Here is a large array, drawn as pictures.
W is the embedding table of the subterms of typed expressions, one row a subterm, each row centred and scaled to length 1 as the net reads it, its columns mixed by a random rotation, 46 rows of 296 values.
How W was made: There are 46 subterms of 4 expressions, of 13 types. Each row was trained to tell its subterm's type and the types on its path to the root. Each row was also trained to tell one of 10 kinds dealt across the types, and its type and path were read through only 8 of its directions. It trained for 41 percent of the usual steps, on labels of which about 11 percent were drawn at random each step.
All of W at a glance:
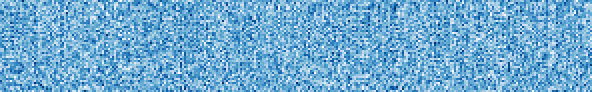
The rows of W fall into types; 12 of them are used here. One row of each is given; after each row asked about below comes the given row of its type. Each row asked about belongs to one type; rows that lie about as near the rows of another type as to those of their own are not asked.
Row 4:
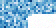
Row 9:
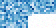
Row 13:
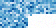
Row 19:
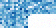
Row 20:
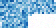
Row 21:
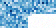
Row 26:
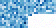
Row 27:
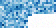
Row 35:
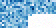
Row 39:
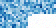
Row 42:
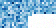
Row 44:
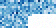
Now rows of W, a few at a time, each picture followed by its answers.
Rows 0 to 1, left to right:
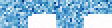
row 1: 21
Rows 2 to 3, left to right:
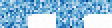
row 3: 4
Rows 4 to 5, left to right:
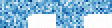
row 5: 21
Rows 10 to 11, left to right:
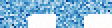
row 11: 20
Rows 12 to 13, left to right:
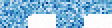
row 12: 44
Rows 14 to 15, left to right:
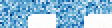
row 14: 44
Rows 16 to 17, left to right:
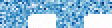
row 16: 19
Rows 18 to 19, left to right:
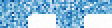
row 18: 4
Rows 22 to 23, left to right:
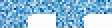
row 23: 4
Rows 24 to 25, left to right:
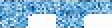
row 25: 44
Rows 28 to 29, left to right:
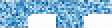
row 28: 21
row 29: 39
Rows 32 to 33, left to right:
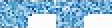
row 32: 35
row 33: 9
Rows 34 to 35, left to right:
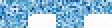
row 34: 35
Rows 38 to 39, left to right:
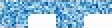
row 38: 19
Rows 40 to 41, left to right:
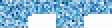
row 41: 39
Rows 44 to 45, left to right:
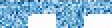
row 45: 20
